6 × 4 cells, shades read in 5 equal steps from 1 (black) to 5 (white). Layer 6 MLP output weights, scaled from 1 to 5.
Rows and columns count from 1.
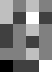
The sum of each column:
16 16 21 19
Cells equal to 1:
1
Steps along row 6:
up same up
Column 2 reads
3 2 3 3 3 2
